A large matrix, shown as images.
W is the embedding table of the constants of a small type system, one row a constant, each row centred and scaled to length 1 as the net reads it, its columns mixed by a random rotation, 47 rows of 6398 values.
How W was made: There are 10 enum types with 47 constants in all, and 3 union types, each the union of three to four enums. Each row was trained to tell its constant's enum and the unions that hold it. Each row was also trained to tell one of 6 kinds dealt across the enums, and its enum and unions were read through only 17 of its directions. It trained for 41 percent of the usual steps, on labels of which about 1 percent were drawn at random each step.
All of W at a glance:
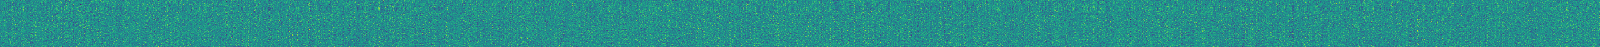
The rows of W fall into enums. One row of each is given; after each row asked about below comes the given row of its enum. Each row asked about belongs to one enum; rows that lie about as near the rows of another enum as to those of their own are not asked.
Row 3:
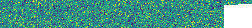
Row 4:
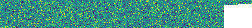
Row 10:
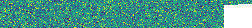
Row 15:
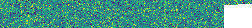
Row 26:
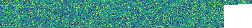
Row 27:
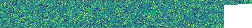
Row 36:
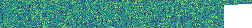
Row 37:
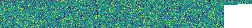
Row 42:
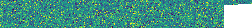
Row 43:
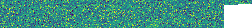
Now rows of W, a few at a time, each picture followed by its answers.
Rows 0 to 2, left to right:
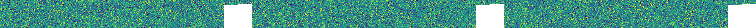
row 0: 42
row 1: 37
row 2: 37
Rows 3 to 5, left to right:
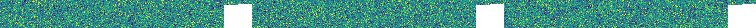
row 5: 3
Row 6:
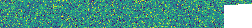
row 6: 36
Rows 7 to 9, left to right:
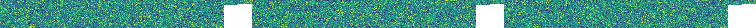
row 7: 27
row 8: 27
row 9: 27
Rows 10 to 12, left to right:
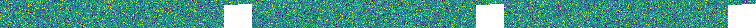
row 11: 36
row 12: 3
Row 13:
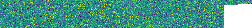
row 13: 43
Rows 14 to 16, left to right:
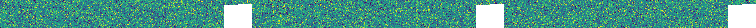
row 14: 10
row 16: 3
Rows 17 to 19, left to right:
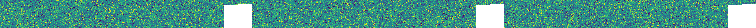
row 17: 37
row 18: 42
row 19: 36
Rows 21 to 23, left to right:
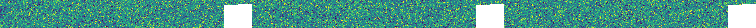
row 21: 36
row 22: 26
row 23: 37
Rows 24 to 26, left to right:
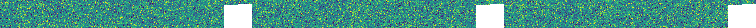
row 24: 15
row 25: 36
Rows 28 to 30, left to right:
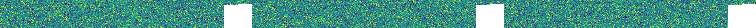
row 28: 43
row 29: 3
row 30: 43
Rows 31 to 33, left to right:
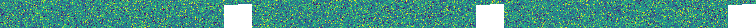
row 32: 26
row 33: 42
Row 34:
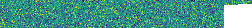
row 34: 26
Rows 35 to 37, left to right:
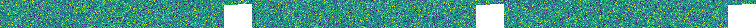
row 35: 26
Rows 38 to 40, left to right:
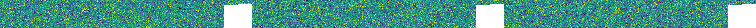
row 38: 43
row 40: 26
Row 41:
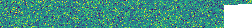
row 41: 27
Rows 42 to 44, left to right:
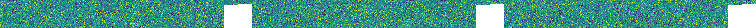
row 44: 10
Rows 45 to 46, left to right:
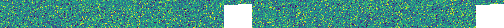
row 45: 43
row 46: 37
